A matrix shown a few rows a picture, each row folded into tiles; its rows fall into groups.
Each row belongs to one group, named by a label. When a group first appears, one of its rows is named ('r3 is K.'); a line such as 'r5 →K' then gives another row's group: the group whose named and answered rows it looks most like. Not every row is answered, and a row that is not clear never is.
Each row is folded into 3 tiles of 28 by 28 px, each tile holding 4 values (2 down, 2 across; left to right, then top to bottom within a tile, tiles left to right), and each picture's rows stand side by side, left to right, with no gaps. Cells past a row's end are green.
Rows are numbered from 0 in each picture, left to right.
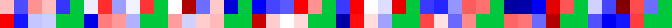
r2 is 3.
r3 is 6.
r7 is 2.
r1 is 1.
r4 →1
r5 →6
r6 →6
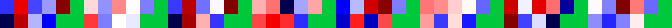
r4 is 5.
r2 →1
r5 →3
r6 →3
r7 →2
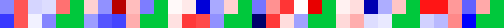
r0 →1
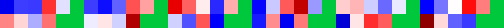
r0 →6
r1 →6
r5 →6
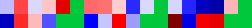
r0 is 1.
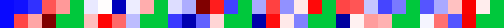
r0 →6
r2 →2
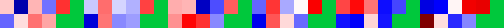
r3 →1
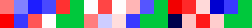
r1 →3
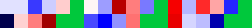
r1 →2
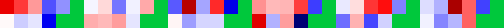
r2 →3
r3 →3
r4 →5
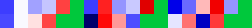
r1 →1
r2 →5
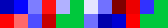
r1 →2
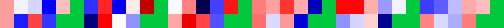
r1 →1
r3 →3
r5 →6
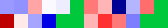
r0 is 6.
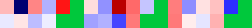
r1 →2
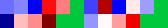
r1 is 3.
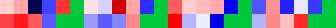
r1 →2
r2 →3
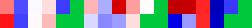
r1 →2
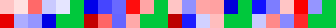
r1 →6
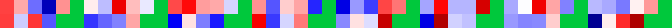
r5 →1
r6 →2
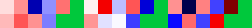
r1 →3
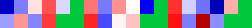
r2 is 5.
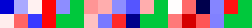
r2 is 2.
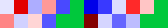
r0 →3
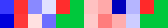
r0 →1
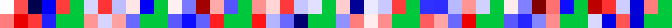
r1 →3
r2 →2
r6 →2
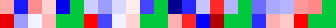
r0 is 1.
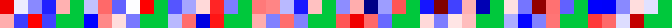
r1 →1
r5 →3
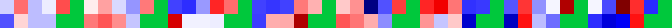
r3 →6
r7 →2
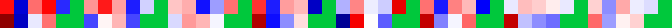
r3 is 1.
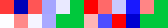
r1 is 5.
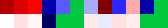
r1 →3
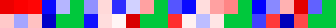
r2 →6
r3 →5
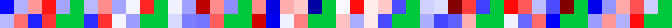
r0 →5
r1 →1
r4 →3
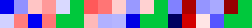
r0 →5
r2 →1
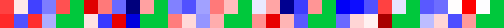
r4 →6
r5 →5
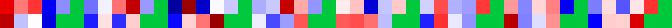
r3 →2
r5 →1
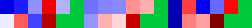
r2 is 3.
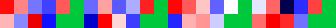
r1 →1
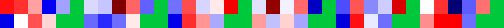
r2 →1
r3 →3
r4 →1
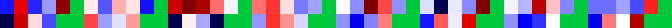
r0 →1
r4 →2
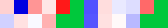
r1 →1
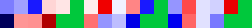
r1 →3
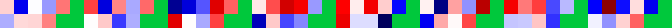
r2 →6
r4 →3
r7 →3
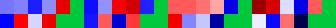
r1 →5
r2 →3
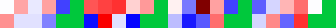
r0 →3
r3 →5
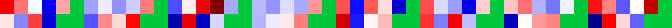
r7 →1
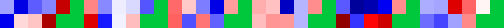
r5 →2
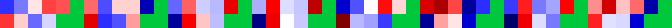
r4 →6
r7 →3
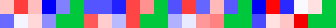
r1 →6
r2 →3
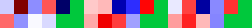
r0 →3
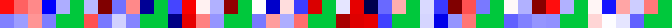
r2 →1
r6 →2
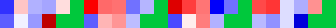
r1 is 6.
